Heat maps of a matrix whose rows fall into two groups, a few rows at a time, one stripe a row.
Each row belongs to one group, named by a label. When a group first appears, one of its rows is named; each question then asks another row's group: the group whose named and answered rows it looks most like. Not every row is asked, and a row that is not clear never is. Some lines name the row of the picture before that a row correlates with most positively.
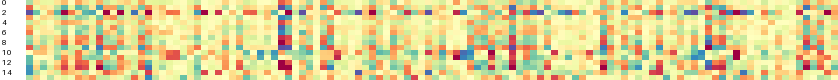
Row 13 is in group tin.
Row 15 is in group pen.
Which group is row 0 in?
tin
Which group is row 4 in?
tin
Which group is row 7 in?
tin
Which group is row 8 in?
tin
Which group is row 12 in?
tin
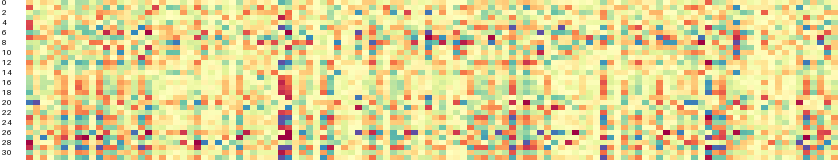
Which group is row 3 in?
tin
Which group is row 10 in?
pen
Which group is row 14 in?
pen
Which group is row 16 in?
tin
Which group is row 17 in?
tin
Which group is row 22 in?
tin
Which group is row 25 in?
tin
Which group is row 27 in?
tin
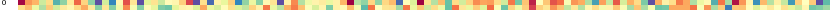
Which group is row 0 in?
pen
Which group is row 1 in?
pen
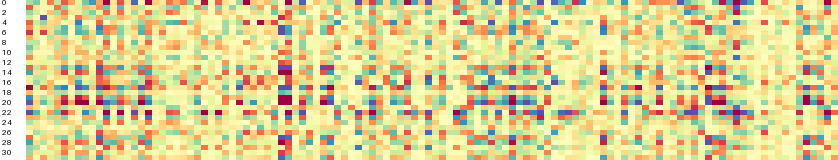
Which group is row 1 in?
pen
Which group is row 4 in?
pen
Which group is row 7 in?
pen
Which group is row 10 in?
tin
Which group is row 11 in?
pen
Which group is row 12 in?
tin
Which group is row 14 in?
tin
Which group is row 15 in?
pen
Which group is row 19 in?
tin
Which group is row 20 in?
tin
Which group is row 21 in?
pen
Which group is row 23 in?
pen
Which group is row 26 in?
pen
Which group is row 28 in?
tin
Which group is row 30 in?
tin
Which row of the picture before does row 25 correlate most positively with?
0
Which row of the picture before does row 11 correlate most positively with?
1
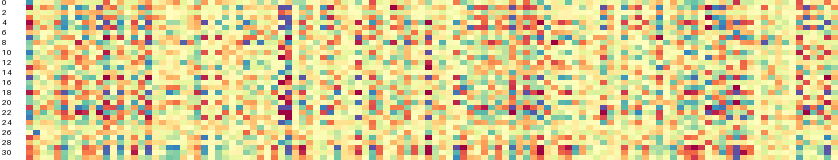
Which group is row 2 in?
tin
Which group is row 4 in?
pen
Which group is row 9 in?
tin
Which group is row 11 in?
tin
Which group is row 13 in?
pen
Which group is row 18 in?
pen
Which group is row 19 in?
tin
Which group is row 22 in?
tin
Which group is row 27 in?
pen
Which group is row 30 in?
pen
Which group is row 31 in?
pen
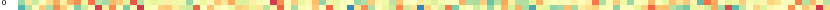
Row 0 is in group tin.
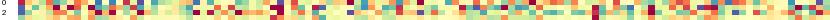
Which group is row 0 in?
pen
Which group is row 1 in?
tin
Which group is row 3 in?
tin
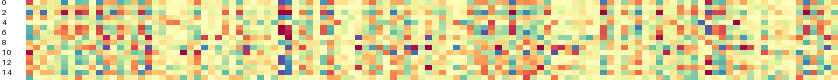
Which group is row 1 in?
tin
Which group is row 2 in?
tin
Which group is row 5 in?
tin
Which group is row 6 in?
tin
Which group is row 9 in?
pen
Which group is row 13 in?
pen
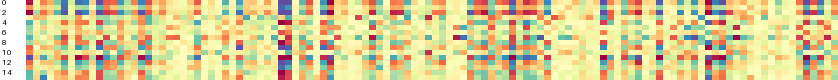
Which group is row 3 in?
pen
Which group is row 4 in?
tin
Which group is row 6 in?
tin
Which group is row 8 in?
tin
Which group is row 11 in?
tin
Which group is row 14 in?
tin
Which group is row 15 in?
tin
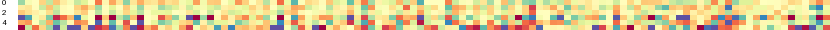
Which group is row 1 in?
pen
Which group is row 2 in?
pen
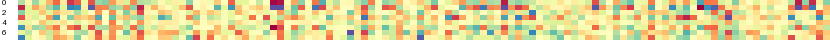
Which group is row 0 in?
tin
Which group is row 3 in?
pen
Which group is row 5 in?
tin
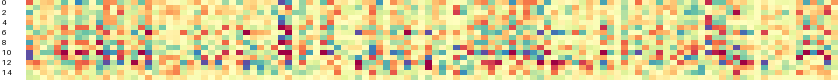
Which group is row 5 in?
tin
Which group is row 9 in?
pen
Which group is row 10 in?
tin
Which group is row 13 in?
pen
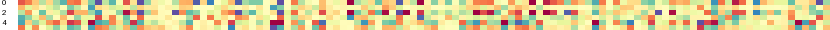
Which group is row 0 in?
pen
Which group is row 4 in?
tin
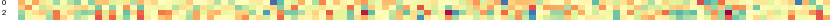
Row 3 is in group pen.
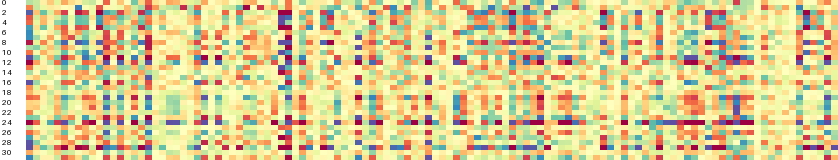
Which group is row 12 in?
pen
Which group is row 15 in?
pen
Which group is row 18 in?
pen
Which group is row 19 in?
pen
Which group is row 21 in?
pen
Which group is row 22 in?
pen
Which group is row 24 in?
pen
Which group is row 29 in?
tin
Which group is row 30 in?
pen
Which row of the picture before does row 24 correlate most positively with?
1
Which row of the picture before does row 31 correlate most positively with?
3
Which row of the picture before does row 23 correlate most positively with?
3
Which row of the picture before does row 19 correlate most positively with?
1
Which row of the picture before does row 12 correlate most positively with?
1
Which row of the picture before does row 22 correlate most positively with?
1
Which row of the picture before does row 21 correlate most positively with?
1
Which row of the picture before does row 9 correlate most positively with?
3
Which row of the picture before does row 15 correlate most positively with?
1
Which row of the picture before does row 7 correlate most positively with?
3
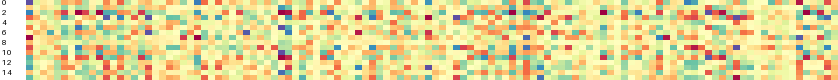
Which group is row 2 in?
tin
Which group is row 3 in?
pen
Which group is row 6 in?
pen
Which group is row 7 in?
pen
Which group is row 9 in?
pen
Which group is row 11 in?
tin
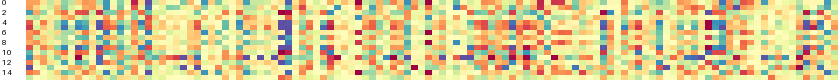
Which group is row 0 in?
pen
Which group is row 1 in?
pen
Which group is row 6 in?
pen
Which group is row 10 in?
tin
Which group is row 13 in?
pen
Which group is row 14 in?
pen
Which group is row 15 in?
tin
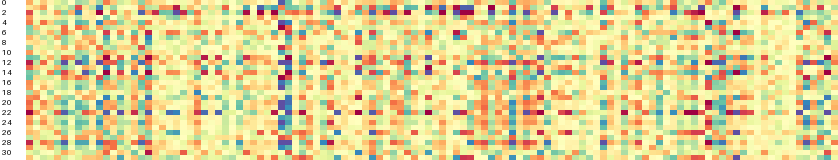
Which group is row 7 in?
pen
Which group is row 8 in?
pen
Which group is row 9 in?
tin
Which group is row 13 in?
pen
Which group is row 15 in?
tin
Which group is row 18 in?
pen
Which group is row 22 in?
pen
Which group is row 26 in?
pen
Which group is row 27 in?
tin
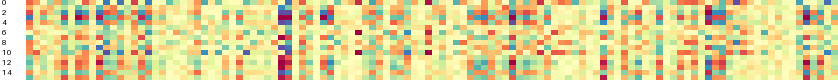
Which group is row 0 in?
pen
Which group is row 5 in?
pen
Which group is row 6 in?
pen
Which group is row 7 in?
tin
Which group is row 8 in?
pen
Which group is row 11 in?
tin
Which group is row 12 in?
tin
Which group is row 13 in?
tin
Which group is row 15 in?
tin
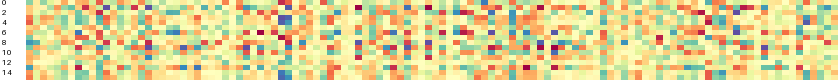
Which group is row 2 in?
pen
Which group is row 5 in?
pen
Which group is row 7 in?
tin
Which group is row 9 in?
pen
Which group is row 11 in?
pen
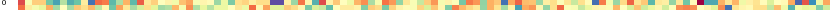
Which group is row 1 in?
pen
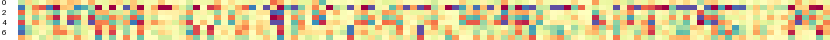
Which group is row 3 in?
tin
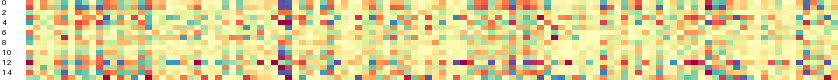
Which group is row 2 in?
tin
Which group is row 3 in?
pen
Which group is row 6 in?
pen
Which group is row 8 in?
tin
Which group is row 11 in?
tin
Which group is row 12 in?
pen
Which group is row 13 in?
tin
